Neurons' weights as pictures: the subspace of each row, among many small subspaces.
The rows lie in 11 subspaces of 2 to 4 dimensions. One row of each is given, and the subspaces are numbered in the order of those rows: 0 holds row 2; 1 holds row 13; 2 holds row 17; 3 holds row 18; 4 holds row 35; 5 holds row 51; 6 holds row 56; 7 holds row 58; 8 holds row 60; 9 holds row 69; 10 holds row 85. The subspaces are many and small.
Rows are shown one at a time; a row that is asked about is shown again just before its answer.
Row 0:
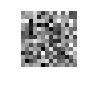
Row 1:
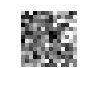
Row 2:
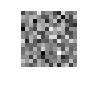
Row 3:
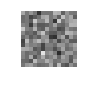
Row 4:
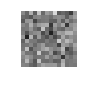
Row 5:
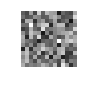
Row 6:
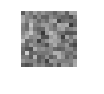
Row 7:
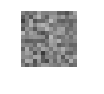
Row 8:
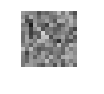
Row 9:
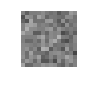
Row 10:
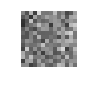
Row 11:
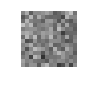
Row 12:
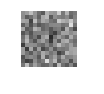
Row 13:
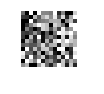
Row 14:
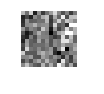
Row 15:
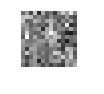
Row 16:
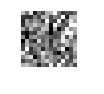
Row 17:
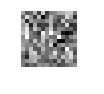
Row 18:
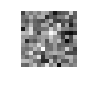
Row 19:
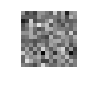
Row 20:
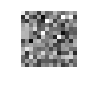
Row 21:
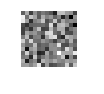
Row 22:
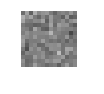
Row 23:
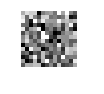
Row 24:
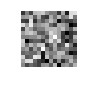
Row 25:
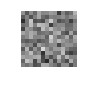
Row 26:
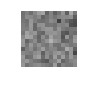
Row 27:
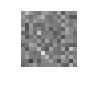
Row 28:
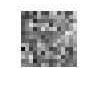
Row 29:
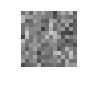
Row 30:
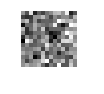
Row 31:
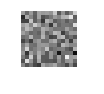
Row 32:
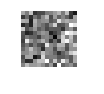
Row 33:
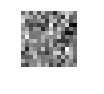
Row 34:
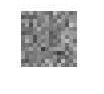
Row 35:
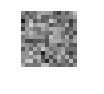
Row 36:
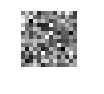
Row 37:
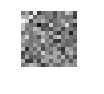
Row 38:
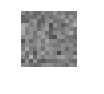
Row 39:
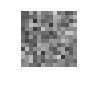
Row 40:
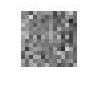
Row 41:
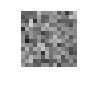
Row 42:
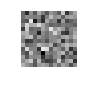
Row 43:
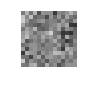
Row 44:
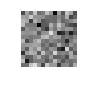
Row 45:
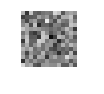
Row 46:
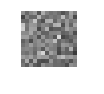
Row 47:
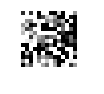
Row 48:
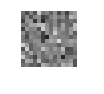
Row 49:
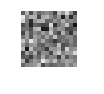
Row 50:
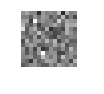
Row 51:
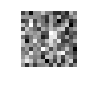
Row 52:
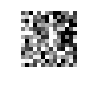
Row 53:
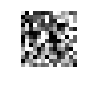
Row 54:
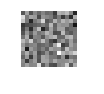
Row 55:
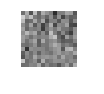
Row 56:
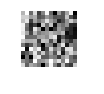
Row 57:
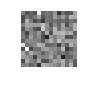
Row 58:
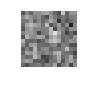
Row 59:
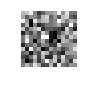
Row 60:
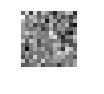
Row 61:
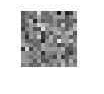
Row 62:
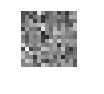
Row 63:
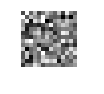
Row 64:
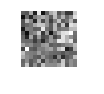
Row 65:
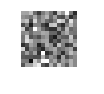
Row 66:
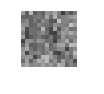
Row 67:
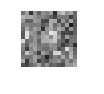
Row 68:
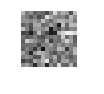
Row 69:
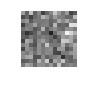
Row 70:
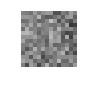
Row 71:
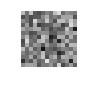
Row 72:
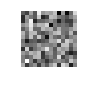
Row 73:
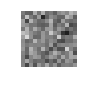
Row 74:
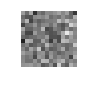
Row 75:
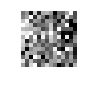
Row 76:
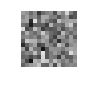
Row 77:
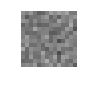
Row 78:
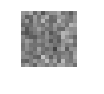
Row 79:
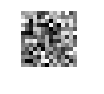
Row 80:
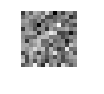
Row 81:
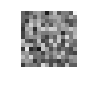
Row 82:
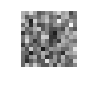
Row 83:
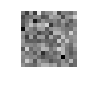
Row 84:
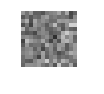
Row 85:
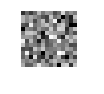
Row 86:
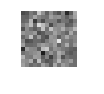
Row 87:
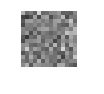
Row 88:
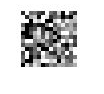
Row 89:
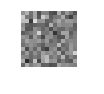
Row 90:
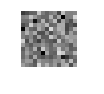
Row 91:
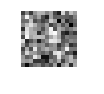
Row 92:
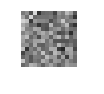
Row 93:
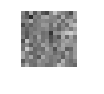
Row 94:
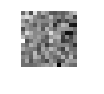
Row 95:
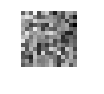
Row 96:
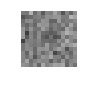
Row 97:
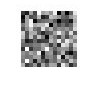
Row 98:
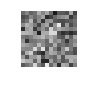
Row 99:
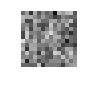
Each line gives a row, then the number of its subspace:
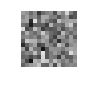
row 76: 9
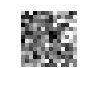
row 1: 6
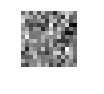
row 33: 2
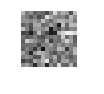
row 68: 3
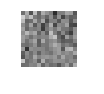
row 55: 8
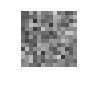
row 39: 9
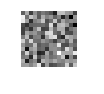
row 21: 10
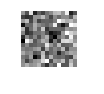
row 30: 6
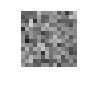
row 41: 9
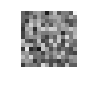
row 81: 6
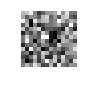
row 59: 5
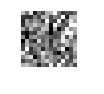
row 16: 2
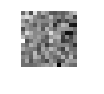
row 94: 6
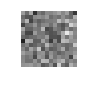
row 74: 6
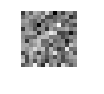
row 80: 3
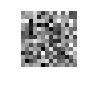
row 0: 3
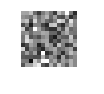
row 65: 6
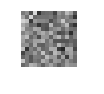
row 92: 1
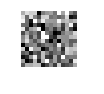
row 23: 5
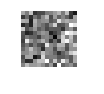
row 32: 9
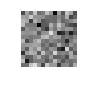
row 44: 3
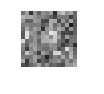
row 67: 7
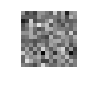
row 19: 3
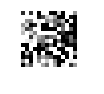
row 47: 6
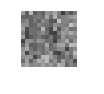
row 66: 7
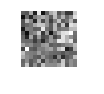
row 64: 8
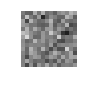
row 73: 2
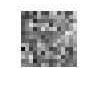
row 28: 6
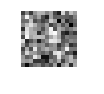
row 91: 7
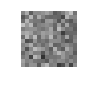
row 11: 1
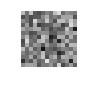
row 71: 8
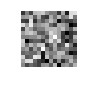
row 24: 9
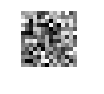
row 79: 3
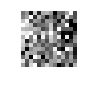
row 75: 1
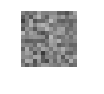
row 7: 4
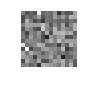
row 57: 5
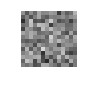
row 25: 4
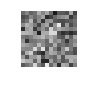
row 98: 3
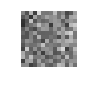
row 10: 1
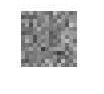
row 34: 5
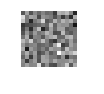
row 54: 10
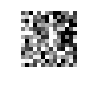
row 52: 8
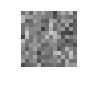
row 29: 7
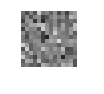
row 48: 5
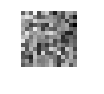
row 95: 6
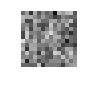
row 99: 7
